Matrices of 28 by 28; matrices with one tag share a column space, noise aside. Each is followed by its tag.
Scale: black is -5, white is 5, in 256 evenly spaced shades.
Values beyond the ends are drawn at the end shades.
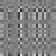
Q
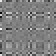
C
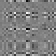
C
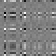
C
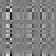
Q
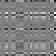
C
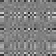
C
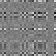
C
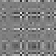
C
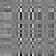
Q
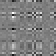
C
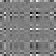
C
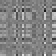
Q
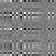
C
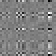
C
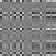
C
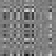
Q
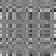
Q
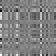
Q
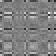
C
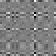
C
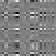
C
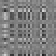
Q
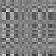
Q
